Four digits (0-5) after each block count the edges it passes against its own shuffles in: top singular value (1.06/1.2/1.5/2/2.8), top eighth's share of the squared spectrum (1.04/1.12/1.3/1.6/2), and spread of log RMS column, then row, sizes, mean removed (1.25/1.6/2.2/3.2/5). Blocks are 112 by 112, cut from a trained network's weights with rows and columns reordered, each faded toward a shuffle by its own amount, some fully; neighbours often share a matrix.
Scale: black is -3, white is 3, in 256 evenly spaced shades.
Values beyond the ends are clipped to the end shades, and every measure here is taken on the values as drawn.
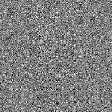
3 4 2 2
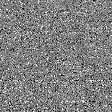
3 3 0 2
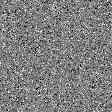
0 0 0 0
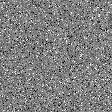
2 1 0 0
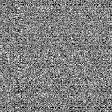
4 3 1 2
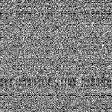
4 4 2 3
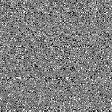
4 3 0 3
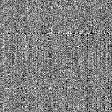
4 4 2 2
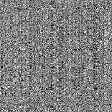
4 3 1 2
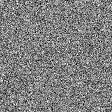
0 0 0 0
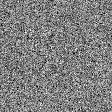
0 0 0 0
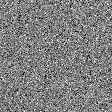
0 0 0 0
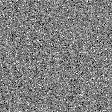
0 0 0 0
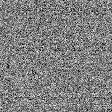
3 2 0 1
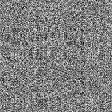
4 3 0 0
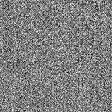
3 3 0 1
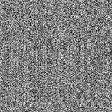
4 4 1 1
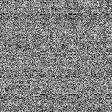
4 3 0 2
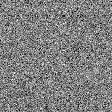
3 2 0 1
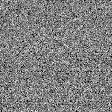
3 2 0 1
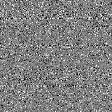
4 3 0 3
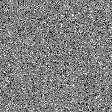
2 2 0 1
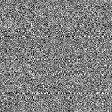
4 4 1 3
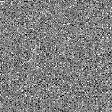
3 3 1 3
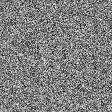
2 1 0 0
